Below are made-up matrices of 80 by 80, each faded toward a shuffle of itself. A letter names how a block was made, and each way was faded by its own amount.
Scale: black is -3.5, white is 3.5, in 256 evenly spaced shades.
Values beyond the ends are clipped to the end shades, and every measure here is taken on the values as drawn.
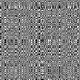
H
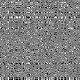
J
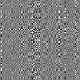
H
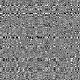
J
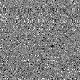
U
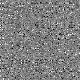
U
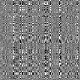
H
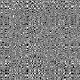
J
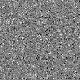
U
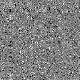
U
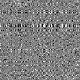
J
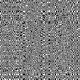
J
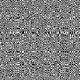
J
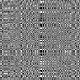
H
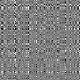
H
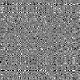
J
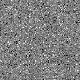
U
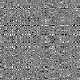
J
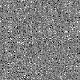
U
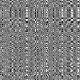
H
